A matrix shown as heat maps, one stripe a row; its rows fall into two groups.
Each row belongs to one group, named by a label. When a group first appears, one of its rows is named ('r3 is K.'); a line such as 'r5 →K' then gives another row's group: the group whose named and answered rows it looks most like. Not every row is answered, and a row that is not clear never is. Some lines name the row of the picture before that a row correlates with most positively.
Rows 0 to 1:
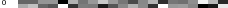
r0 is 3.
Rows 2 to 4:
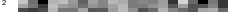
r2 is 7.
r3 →7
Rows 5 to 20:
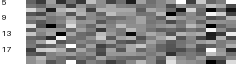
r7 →7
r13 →7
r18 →3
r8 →3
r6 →3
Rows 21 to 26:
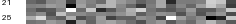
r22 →3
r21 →3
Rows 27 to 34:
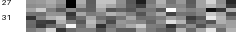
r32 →7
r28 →3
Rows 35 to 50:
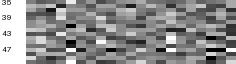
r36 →7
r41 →3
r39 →7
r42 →7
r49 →7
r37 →7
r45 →3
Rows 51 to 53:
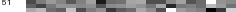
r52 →3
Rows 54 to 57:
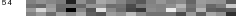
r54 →3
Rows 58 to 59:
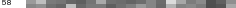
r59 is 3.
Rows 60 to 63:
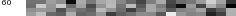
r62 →7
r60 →3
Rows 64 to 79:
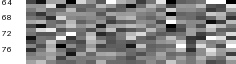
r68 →7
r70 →3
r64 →3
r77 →3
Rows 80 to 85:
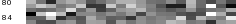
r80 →7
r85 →7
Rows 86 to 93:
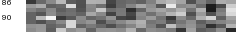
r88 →7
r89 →7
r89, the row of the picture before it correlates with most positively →84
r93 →7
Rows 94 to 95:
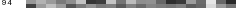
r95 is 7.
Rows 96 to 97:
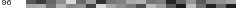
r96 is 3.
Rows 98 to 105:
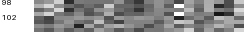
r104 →3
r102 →3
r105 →7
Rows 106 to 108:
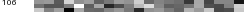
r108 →7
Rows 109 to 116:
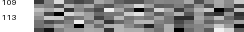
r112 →7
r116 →3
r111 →7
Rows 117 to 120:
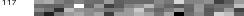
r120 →3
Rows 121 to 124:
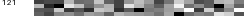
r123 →7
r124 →3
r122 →7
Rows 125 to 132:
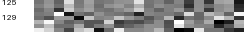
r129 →3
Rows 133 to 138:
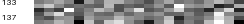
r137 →3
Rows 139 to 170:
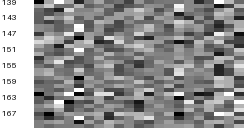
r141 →7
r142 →3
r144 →7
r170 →7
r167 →3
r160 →3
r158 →3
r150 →7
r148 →3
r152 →7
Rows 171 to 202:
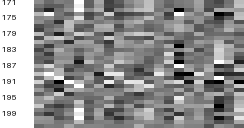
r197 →7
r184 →3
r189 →7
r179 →7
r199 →3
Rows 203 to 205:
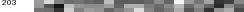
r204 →7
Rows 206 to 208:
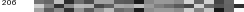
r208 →7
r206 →7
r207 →7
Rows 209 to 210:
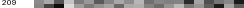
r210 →7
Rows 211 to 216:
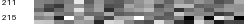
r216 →7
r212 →7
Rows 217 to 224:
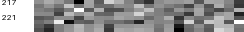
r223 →3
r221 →3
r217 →3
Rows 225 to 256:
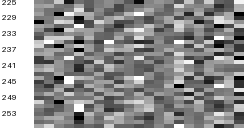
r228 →7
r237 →3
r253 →3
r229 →3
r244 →7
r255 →3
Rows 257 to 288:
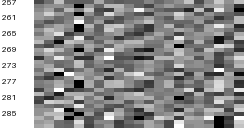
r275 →7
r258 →3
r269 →3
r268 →3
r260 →3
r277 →3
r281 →3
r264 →3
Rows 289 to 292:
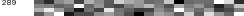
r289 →3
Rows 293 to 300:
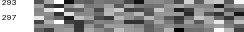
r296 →7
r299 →3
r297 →7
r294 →7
